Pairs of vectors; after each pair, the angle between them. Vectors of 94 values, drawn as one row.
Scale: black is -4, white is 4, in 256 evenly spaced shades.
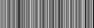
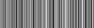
partly aligned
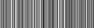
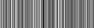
nearly parallel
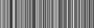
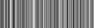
nearly opposite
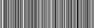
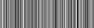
nearly parallel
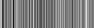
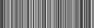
partly opposed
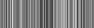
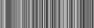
partly aligned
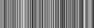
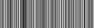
partly opposed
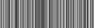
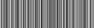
partly aligned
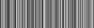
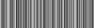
nearly opposite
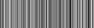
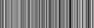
nearly parallel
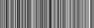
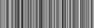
partly aligned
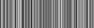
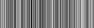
partly aligned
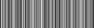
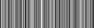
nearly parallel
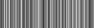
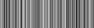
nearly opposite
